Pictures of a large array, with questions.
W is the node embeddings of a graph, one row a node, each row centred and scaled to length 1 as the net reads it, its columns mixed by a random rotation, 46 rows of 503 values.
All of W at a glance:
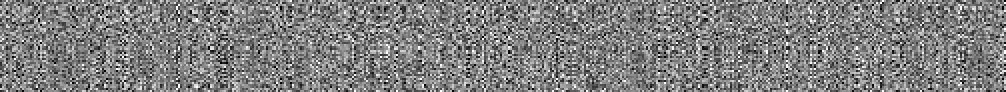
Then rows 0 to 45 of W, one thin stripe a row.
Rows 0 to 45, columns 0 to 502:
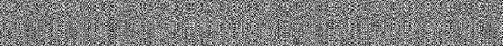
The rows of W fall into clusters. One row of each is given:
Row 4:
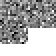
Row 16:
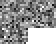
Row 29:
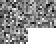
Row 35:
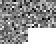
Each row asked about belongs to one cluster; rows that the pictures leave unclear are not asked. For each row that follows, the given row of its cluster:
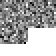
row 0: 16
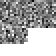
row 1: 35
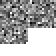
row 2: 29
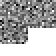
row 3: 4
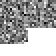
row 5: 29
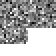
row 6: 29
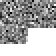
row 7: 35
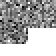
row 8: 4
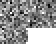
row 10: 29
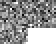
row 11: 35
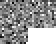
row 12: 16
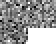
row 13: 4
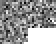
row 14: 35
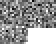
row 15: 35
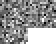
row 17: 29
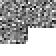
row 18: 4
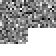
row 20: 35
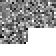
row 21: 16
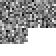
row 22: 35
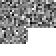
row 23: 29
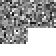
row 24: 29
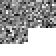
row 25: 35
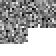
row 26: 35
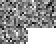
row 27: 29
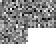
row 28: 35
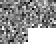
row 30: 35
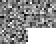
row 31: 29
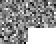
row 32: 16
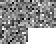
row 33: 16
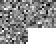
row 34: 29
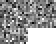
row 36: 29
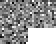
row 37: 16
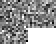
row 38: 29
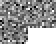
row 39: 4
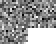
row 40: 35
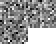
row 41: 4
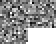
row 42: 29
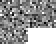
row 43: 29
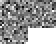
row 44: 4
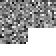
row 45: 16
